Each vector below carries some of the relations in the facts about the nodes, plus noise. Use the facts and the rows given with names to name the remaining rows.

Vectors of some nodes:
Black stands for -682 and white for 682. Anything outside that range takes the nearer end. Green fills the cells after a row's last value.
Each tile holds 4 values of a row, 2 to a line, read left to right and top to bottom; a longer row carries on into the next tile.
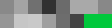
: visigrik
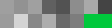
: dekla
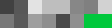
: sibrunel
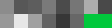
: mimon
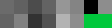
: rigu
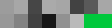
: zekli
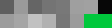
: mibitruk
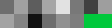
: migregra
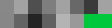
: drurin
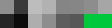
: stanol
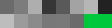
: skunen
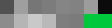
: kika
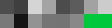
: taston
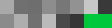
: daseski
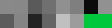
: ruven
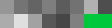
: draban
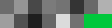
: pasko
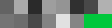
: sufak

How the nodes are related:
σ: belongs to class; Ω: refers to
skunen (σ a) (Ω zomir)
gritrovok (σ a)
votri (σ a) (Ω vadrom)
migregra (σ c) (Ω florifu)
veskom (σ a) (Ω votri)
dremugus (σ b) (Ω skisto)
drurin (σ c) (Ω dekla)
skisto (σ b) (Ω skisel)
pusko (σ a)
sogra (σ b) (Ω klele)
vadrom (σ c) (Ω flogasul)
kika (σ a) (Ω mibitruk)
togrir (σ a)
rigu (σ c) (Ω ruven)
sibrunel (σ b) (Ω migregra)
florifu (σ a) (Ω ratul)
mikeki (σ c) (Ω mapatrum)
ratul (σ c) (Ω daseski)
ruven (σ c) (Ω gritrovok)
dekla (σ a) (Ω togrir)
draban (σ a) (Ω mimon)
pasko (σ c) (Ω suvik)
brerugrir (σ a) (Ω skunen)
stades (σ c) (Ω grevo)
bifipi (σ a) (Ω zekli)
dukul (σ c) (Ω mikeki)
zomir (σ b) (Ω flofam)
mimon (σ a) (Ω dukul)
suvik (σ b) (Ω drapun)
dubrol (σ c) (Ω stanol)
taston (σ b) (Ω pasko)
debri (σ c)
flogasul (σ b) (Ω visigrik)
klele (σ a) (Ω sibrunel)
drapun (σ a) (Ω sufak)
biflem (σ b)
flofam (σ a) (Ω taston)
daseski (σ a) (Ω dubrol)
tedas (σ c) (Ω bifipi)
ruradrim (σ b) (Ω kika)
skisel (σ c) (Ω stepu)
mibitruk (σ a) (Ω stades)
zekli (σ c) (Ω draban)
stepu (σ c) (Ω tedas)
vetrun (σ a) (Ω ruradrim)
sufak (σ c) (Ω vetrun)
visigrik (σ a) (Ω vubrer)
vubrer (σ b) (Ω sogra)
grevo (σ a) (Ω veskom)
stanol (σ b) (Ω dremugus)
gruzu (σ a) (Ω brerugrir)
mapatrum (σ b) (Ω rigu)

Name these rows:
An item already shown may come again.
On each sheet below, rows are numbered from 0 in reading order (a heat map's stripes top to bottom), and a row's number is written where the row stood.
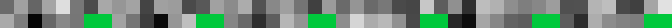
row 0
migregra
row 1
zekli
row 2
drurin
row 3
drapun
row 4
stanol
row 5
suvik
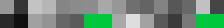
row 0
stanol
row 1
draban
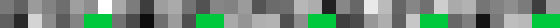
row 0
flogasul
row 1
dubrol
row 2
grevo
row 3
biflem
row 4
debri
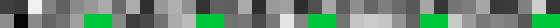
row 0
zomir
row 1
stades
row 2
sufak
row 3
vetrun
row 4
flofam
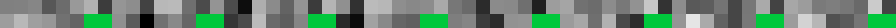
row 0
gruzu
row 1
ratul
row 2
mapatrum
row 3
stanol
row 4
dukul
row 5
daseski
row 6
mimon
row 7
bifipi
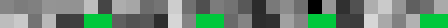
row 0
florifu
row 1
skisel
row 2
mikeki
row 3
ruradrim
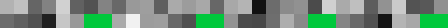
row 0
stepu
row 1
klele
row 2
vadrom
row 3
tedas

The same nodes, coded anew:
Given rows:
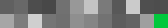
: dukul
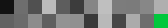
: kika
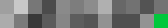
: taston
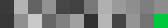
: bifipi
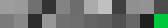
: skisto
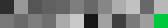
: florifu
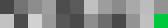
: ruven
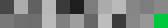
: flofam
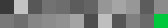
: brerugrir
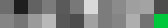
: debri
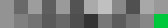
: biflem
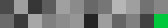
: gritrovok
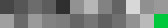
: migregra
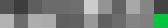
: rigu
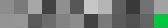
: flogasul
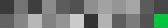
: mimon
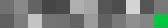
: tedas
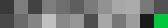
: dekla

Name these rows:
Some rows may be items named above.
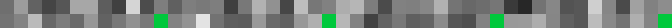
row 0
tedas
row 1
zekli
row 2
taston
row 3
stades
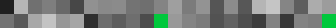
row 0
visigrik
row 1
biflem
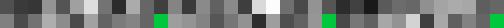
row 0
sufak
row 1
mapatrum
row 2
daseski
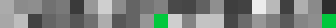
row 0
zomir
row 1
mikeki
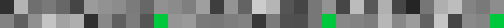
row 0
visigrik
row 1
flogasul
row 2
flofam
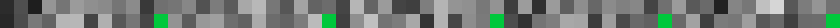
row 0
vetrun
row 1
pasko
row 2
bifipi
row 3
drapun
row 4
stanol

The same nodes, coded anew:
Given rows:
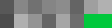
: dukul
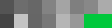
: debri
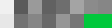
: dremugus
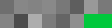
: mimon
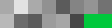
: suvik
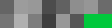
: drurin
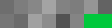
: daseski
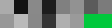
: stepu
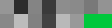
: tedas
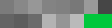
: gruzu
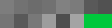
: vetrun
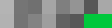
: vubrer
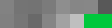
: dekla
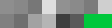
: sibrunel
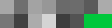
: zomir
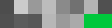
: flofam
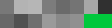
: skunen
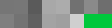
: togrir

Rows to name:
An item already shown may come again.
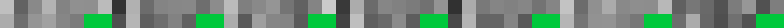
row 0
stanol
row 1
stades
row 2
mapatrum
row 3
stades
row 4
stades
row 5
stanol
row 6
vadrom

